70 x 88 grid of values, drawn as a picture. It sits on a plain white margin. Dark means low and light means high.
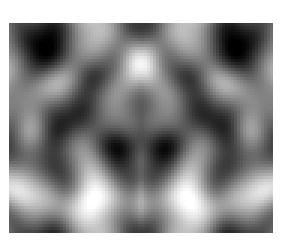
The texture varies smoothly and slowly. The histogram is bell-shaped. There are no lone odd cells. It is mirror symmetric from left to right.
